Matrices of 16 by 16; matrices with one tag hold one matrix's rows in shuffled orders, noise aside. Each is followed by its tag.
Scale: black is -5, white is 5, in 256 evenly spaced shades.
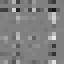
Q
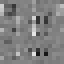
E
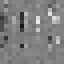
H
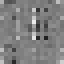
E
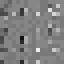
H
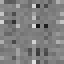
E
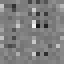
E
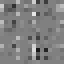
E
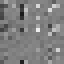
H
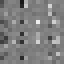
H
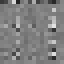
Q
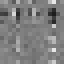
Q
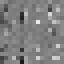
H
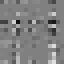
Q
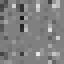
H
